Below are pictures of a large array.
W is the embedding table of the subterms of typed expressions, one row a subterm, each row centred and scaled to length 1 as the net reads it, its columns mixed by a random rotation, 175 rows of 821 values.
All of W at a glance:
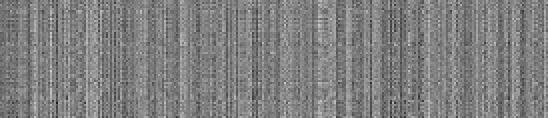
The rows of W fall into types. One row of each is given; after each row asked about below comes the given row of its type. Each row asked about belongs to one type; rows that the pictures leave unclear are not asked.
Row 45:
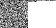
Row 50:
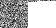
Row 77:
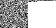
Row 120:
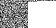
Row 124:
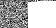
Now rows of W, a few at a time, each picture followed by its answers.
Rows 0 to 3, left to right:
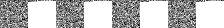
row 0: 124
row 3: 124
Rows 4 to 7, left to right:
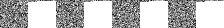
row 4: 50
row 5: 50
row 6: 124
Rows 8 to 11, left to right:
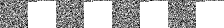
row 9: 77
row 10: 77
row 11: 50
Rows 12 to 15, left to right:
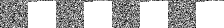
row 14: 50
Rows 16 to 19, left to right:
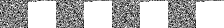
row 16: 120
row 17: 45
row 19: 45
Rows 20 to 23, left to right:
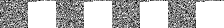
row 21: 50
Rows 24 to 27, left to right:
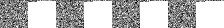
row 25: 45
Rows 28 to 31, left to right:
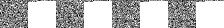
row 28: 120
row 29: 120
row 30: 124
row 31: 45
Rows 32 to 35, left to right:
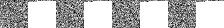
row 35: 50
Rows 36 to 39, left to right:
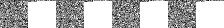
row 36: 45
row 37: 124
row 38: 124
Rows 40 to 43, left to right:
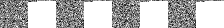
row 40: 124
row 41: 45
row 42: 50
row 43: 45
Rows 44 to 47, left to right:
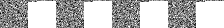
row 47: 77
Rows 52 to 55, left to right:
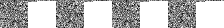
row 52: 50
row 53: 50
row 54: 50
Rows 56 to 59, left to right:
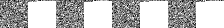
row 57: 124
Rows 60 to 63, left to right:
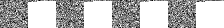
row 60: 124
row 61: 50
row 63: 77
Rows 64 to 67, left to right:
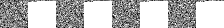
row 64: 45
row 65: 77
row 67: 120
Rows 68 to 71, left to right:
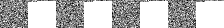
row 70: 120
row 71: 45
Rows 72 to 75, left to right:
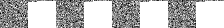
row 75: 45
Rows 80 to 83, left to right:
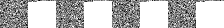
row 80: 77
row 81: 124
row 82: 50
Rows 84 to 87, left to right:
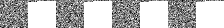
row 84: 77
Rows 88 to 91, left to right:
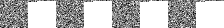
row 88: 77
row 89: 50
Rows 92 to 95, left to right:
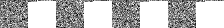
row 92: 124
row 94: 50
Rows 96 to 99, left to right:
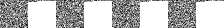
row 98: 50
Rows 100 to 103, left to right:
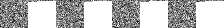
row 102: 45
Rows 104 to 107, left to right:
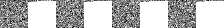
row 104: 124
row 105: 77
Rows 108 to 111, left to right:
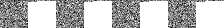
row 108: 45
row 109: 120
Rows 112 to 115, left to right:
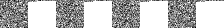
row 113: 50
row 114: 50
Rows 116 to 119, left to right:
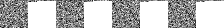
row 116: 77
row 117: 124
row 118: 45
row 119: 45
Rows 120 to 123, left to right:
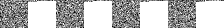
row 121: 120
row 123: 124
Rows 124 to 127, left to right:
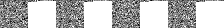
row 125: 124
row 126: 77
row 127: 124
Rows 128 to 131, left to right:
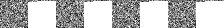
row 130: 124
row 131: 45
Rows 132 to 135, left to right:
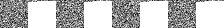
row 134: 50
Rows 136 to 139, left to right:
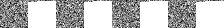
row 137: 120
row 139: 50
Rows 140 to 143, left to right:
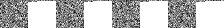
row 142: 45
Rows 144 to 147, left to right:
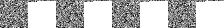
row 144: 77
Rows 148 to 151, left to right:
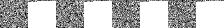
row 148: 77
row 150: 50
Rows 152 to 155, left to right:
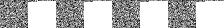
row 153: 45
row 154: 45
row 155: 45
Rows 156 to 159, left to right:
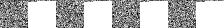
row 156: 45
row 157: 50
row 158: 77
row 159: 45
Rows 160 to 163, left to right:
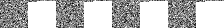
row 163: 77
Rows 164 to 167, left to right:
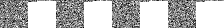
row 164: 124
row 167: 45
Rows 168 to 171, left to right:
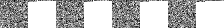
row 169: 124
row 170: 45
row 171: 77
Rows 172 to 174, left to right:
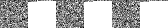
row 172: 124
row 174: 50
